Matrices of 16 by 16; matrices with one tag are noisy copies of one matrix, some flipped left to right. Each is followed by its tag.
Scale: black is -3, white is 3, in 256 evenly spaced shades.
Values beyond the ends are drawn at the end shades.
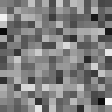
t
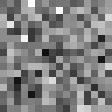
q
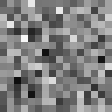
q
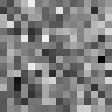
q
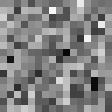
q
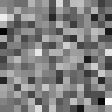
t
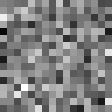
t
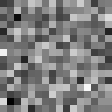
t
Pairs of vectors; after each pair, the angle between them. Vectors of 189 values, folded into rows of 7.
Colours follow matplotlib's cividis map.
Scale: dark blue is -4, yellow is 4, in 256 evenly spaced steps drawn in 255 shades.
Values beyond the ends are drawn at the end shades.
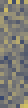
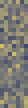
partly aligned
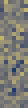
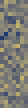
orthogonal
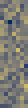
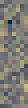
nearly parallel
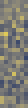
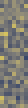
nearly parallel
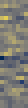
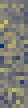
partly aligned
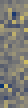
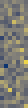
partly aligned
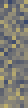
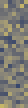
partly aligned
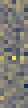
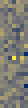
nearly parallel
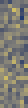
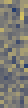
nearly opposite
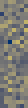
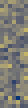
orthogonal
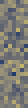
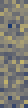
orthogonal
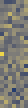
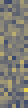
partly aligned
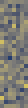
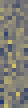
orthogonal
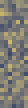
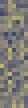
nearly opposite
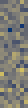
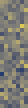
nearly opposite
